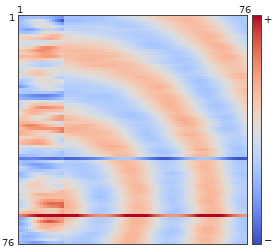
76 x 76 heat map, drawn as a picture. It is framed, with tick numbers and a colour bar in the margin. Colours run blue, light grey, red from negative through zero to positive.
There is no overall slope. Rows 48 and 67 differ from the rows beside them. Rings spread out from the bottom left. A vertical seam about 20% of the way across splits the table, and the right part is calmer.
